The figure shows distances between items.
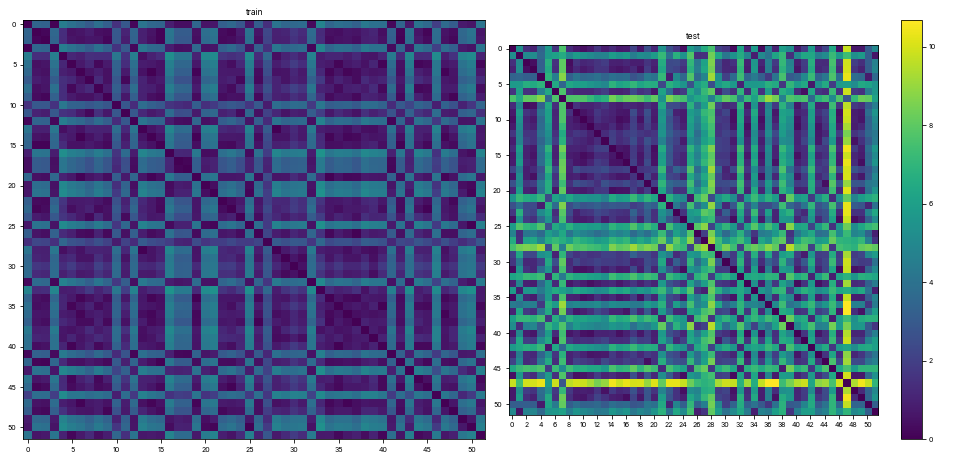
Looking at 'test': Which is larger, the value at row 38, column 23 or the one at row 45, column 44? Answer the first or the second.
the second
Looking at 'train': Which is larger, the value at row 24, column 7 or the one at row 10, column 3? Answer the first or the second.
the second
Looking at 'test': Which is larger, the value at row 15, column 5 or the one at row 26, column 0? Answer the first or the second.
the first
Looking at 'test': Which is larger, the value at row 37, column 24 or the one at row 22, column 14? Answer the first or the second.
the second
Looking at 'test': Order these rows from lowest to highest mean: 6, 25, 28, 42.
6, 42, 25, 28
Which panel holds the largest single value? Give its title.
test
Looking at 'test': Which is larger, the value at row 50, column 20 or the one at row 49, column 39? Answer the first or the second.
the second
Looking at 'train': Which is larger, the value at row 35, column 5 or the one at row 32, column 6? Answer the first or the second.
the second
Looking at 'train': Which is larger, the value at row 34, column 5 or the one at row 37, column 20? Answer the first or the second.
the second
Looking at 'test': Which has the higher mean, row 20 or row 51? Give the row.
51
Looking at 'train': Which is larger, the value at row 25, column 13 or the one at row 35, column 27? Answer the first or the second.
the first
